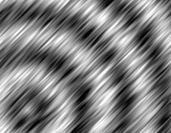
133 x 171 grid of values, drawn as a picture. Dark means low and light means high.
The halves do not mirror each other. There are no lone odd cells. Concentric rings centre on the bottom left. No seam splits the table.
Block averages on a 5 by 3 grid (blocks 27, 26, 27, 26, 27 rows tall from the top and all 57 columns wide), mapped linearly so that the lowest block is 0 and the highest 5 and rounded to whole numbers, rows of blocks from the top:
0 4 3
5 2 3
2 3 2
3 3 1
1 4 1
